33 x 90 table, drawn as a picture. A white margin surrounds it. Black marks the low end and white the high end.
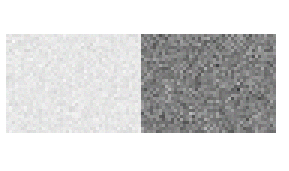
It is made of 1 by 2 panels. Panel 1,1: very high, fine-grained, faint in contrast. Panel 1,2: middling, fine-grained.
